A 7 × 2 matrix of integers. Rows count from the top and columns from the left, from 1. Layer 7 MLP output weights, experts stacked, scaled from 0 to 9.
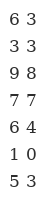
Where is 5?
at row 7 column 1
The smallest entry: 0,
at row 6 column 2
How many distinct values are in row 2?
1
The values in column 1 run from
1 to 9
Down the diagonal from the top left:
6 3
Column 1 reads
6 3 9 7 6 1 5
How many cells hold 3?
4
